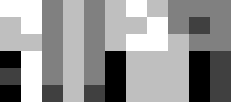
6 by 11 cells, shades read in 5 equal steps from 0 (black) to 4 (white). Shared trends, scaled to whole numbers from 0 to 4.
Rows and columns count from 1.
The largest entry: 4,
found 10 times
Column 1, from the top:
4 3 3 0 1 0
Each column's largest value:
4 4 2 3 2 3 4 4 3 2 2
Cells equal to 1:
7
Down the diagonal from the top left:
4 4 2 3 2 0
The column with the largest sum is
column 2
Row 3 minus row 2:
0 -1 0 0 0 0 1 0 1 1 0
